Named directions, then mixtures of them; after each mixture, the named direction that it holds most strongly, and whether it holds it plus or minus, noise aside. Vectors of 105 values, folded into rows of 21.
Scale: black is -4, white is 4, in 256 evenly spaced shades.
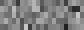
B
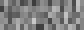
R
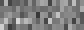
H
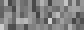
H, plus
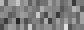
H, minus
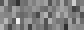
H, plus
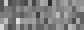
H, plus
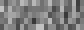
R, minus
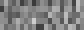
R, plus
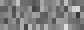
B, minus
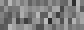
H, minus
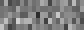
H, plus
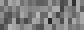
H, minus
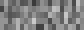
R, plus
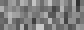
R, minus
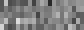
H, plus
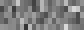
B, minus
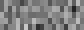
R, plus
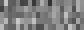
R, plus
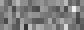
B, minus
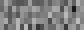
R, plus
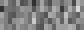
R, plus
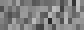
R, plus
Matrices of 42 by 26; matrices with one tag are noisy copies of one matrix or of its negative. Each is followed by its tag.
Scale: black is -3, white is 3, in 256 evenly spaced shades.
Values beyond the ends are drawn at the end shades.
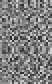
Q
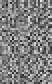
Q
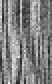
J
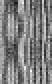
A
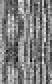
A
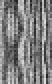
A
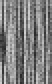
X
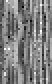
A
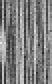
X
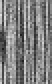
X
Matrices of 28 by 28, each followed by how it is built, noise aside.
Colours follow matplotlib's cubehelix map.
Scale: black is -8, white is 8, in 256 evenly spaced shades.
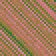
Toeplitz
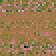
uneven rows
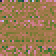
uneven rows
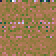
uneven rows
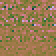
uneven rows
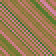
Toeplitz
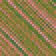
Toeplitz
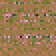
uneven rows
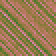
Toeplitz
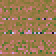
uneven rows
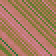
Toeplitz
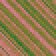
Toeplitz
